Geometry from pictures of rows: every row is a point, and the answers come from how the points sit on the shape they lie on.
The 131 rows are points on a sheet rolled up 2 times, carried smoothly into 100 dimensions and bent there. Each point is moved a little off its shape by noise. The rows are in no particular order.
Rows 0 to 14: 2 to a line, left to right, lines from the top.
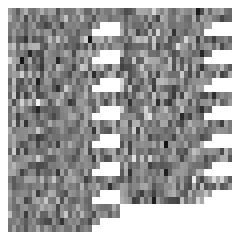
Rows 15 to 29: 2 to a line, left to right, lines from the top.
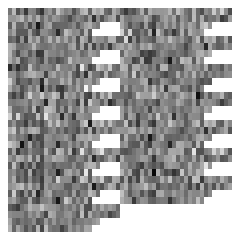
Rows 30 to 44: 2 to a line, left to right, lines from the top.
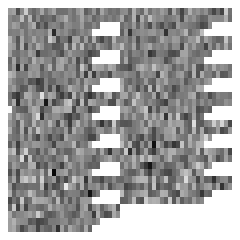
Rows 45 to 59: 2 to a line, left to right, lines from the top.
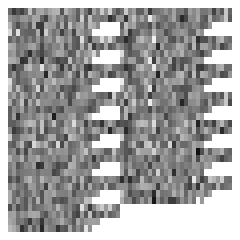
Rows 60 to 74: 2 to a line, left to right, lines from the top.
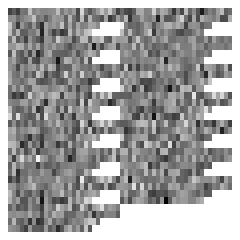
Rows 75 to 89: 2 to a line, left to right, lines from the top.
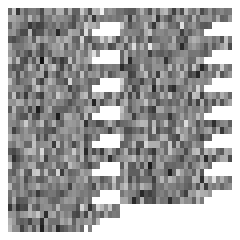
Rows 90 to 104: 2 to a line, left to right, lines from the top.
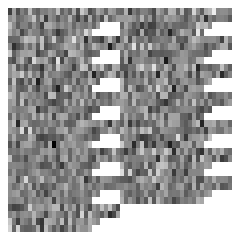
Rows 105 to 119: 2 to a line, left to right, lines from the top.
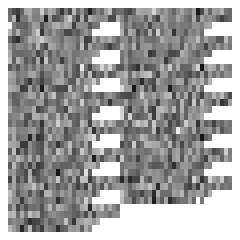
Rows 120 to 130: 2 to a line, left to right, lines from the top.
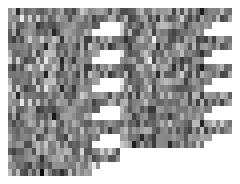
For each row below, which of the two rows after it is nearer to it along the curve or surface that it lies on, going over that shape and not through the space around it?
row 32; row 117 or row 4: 4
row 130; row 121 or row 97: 121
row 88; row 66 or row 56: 66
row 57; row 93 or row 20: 20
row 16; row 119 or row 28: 119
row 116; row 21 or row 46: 46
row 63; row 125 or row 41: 41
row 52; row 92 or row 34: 34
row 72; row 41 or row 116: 41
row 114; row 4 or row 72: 72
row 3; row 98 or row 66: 66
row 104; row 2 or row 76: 2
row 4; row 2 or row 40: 40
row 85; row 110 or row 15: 110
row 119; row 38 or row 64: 38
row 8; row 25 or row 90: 90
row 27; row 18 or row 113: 18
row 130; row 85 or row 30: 85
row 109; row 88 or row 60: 60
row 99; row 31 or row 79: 31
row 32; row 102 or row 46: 46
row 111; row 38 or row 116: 38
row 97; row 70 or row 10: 70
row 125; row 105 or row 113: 105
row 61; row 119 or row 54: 54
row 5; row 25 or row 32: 25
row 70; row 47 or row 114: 47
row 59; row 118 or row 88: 118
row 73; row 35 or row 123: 35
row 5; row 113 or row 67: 67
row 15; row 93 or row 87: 93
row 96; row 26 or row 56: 56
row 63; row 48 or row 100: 100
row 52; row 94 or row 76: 94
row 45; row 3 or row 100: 3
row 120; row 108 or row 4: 4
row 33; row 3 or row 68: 68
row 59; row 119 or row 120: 119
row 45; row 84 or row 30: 84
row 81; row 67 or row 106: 67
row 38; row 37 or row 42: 37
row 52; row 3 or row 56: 56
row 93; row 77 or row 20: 20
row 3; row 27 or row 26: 26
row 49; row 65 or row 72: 72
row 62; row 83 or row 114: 83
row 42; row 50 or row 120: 50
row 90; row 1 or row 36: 1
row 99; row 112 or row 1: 112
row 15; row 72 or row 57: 72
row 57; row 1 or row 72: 1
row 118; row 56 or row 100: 56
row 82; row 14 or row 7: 14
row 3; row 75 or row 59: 59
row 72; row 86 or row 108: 86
